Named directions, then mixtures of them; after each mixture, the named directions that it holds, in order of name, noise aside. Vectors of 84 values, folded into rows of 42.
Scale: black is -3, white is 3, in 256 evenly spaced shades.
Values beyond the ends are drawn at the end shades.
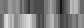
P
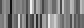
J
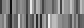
J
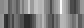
P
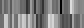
J, P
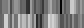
J, P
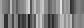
J, P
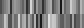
J, P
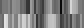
J, P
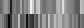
J, P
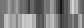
P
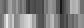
P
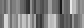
J, P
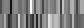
J
